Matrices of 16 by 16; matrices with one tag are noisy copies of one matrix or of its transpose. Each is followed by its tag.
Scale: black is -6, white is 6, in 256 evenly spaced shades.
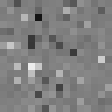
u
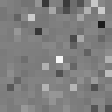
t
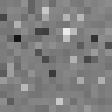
u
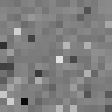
t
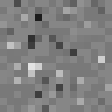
u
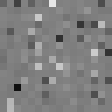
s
